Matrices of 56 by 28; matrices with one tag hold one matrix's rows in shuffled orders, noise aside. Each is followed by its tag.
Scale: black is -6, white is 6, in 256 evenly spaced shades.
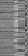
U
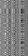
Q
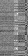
U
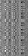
Q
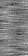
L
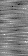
L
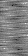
L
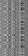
Q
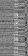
U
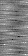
L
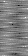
L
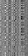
Q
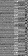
U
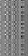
Q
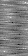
L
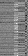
U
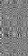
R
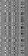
Q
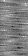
L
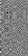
R
